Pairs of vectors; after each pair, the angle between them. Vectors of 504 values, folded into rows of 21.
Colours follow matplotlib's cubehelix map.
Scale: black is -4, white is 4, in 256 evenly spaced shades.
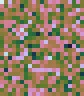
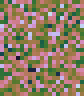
partly opposed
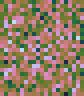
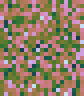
nearly opposite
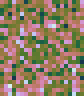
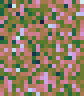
partly aligned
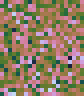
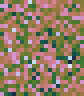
nearly opposite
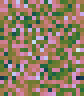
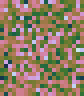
nearly parallel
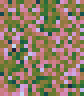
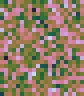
orthogonal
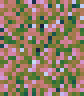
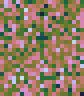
orthogonal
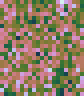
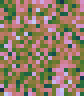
nearly opposite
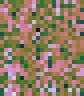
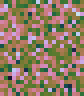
orthogonal
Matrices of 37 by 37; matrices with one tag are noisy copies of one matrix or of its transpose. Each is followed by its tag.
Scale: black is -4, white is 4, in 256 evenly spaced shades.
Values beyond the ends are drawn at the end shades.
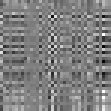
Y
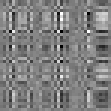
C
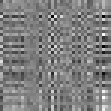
Y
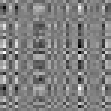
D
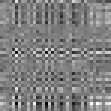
Y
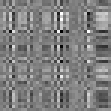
C
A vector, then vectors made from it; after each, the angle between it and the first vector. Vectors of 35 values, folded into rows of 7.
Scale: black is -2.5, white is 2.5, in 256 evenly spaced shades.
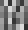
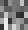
partly opposed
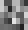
partly opposed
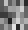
orthogonal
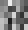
partly opposed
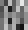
nearly opposite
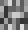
orthogonal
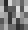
partly opposed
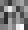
partly aligned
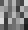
partly aligned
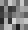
partly opposed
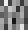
nearly parallel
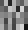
nearly parallel
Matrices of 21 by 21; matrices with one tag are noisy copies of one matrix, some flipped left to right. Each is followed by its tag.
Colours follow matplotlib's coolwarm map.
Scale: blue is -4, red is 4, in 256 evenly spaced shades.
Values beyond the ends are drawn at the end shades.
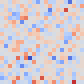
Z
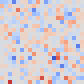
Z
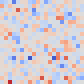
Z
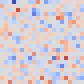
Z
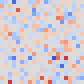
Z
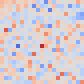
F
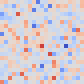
F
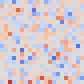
Z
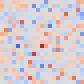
F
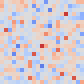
F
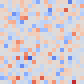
Z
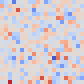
Z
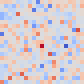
F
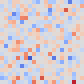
Z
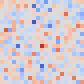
F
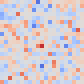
F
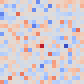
F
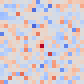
F
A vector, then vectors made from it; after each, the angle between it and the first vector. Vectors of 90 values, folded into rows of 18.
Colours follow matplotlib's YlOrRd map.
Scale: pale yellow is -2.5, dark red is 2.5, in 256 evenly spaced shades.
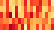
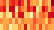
nearly opposite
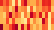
partly aligned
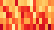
orthogonal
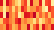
partly aligned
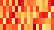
orthogonal
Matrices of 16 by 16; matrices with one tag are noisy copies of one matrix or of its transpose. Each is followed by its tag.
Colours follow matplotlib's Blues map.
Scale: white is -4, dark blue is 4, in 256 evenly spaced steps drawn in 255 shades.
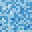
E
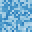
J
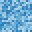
J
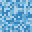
E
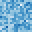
E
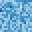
J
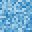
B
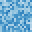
E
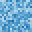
E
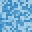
J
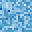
B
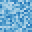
B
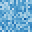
B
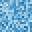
B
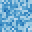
J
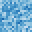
J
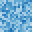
J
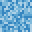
E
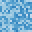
E
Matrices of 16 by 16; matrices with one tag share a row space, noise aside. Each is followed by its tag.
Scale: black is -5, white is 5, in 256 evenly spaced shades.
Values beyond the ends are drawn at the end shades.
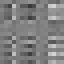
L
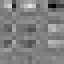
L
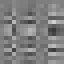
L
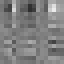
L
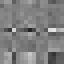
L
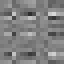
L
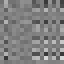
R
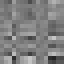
L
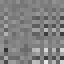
R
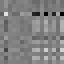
R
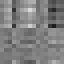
L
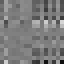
R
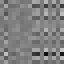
R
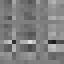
L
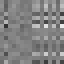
R
